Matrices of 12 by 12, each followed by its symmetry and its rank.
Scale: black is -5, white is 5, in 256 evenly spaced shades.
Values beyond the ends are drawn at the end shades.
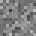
symmetric, full rank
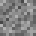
symmetric, full rank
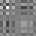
symmetric, rank one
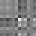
symmetric, rank one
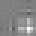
symmetric, rank one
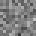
antisymmetric, full rank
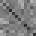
symmetric, full rank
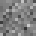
antisymmetric, full rank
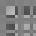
symmetric, rank one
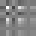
symmetric, rank one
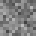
antisymmetric, full rank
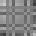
symmetric, rank one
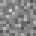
symmetric, full rank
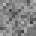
symmetric, full rank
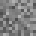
antisymmetric, full rank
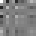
symmetric, rank one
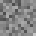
symmetric, full rank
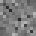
symmetric, full rank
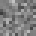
antisymmetric, full rank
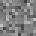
antisymmetric, full rank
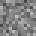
symmetric, full rank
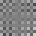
symmetric, rank one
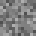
antisymmetric, full rank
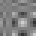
symmetric, rank one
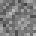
symmetric, full rank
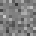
antisymmetric, full rank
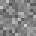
symmetric, full rank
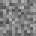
antisymmetric, full rank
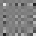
symmetric, rank one
